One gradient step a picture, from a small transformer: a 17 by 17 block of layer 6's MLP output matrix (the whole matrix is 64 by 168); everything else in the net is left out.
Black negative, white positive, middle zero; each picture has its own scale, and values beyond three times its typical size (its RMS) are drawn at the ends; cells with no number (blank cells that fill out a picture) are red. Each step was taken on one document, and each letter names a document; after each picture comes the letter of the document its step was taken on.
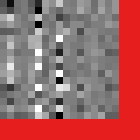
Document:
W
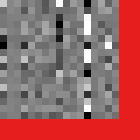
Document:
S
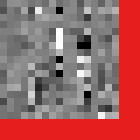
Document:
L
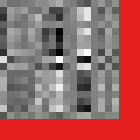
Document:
L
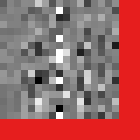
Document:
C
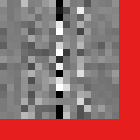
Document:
C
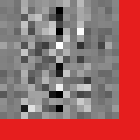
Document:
C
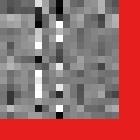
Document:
W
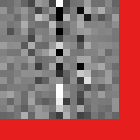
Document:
C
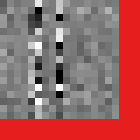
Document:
W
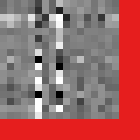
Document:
W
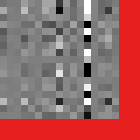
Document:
S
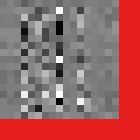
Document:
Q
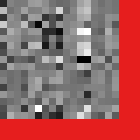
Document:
L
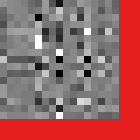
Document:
L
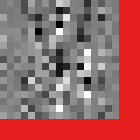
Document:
Q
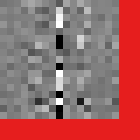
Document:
C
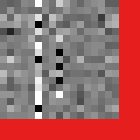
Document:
W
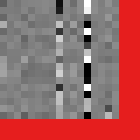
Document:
S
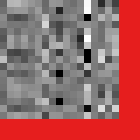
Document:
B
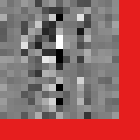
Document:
Q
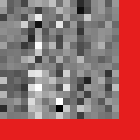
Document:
L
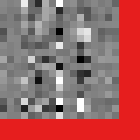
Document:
Q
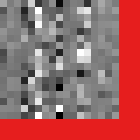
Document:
Q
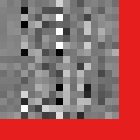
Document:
Q
